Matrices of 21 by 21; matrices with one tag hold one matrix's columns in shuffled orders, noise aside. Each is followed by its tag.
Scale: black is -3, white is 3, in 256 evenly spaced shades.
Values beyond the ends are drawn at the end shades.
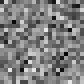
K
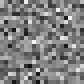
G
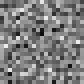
G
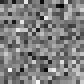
K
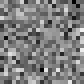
K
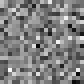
G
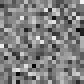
G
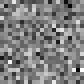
K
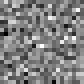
G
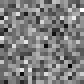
G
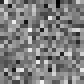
K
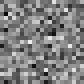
G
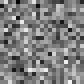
K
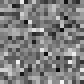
K
